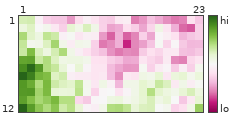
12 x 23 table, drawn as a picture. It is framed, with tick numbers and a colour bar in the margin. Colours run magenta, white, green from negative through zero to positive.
No regular stripes run through it. Values rise toward the bottom left. The texture is blotchy. The centre is the calmest part. Overall the values sit about 50% of the way up the scale.
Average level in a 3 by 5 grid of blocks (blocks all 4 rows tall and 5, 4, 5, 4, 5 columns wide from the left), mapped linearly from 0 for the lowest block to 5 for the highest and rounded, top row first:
32000 | 52011 | 53232
